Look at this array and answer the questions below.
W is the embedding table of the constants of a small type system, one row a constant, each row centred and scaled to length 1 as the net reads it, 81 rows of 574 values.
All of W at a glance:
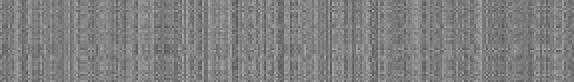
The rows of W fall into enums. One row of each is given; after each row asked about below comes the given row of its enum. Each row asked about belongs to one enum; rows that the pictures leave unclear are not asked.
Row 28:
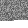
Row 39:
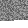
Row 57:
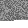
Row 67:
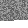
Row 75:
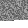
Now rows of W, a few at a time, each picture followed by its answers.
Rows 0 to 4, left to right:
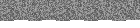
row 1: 28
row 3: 67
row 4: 75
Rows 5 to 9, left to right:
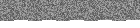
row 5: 67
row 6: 39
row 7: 28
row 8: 57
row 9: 75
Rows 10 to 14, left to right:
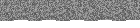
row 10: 28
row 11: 28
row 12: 67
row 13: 57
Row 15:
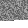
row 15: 75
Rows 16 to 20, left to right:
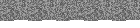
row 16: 67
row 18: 28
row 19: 67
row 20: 67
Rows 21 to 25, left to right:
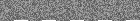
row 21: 57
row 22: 28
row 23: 67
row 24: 39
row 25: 28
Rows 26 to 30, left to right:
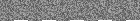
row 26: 39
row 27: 39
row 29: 75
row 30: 67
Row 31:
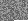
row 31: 67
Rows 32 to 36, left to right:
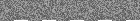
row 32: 57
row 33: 75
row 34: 28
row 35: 57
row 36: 67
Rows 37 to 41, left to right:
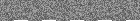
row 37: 28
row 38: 57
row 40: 28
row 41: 67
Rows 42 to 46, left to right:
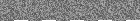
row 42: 67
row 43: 28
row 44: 39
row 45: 75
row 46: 75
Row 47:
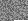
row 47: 39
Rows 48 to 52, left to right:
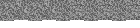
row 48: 75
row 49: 75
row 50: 39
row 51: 39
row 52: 39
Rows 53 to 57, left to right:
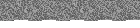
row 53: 75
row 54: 57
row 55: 75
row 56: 57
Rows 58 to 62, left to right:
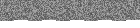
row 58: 28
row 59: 57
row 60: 67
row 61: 28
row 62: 75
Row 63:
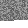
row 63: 67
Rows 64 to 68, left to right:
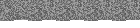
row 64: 57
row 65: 67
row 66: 67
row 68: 67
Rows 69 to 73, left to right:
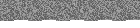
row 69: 67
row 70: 57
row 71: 75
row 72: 57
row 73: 57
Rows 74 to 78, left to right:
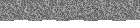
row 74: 75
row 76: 28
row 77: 67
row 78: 75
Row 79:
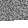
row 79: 39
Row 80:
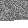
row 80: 57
